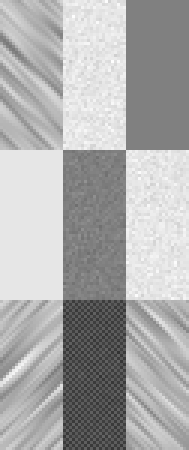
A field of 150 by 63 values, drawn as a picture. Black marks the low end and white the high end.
It is made of 3 by 3 panels. Panel 1,1: high, slanting down to the right. Panel 1,2: very high, fine-grained, faint in contrast. Panel 1,3: middling, flat. Panel 2,1: very high, flat. Panel 2,2: middling, fine-grained, faint in contrast. Panel 2,3: very high, fine-grained, faint in contrast. Panel 3,1: high, slanting up to the right. Panel 3,2: low, checkered. Panel 3,3: high, slanting down to the right.
